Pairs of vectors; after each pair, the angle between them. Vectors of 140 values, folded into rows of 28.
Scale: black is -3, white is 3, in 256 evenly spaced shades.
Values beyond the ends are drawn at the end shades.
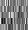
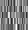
partly aligned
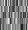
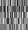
orthogonal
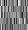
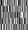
nearly opposite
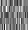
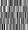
nearly parallel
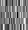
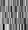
nearly opposite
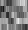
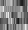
nearly opposite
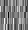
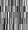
nearly opposite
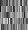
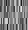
partly aligned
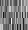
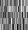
nearly parallel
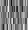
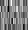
nearly opposite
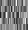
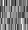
orthogonal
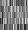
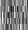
partly opposed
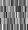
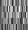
orthogonal
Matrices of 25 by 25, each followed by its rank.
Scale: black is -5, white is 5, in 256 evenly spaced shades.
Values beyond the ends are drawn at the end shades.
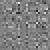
five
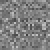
five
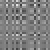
one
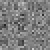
five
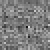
five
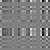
one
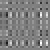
one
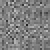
five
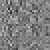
five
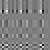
one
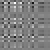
one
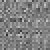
five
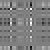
one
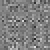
five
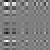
one
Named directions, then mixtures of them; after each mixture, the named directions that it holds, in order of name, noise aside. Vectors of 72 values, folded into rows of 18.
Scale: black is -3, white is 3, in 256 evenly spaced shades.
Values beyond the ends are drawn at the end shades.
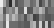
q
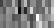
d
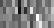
d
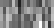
d, q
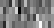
d, q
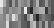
d, q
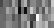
d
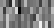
d, q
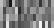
d, q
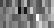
d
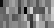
d, q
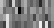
d, q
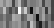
d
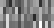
d, q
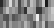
d, q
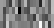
d, q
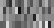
d, q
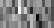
d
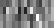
d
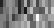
d, q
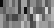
d, q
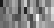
d, q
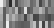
q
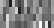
d, q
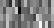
d, q
